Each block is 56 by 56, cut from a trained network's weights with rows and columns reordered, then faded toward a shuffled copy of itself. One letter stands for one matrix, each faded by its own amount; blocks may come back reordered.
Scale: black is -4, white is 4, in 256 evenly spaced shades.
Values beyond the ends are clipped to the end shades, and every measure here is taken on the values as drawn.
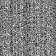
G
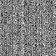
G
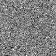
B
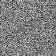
B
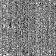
G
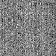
G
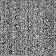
G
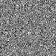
B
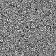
B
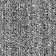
G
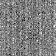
G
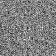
B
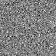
B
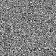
B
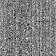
G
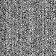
G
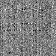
G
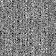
G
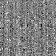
G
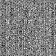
G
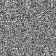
B
